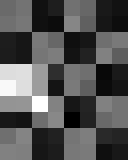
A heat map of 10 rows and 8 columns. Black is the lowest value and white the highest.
The ninth with the highest average is the middle left. On average the colour sits 30% of the way up the scale. No row or column stands out. In the middle left lies a patch that is higher than the rest.
